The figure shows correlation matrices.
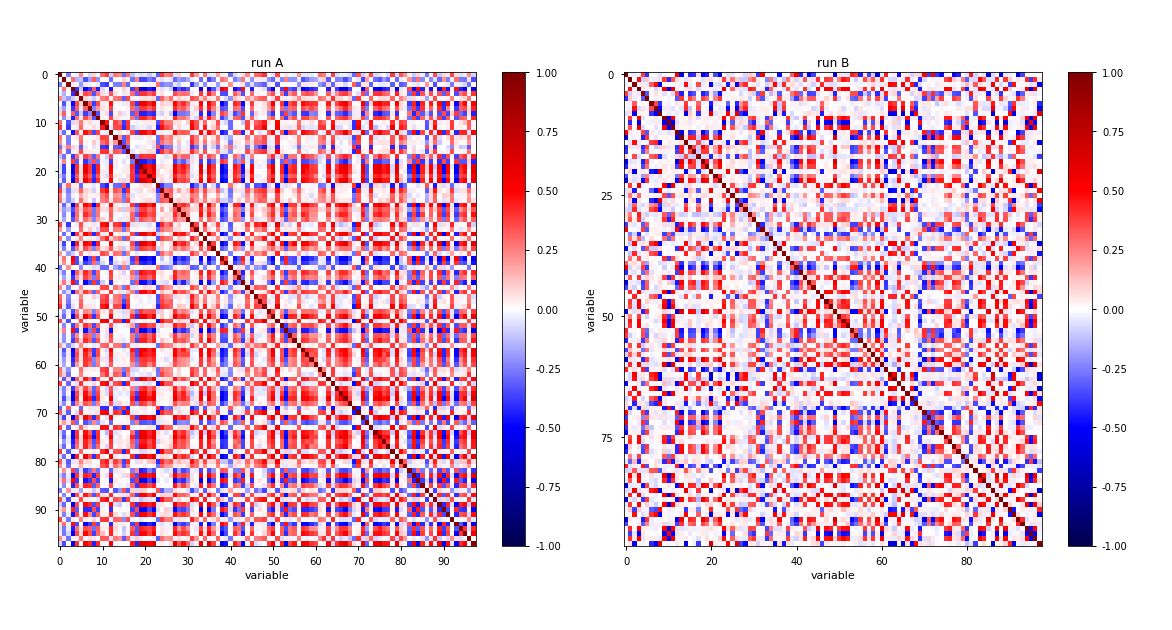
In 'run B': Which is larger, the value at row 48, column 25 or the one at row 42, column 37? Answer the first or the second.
the first
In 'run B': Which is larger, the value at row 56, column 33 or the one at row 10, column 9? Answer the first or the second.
the first
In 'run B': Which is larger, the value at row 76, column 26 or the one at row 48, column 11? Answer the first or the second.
the second
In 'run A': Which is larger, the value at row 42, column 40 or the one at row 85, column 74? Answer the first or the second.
the second
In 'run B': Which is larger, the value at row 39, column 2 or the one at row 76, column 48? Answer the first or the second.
the second
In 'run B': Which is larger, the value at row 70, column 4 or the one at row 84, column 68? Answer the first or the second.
the first
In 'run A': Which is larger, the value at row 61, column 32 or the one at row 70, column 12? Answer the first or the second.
the first
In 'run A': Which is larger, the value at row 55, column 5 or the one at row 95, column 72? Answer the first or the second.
the first
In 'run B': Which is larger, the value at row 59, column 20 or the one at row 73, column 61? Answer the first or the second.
the first
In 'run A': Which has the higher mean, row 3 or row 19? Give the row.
19
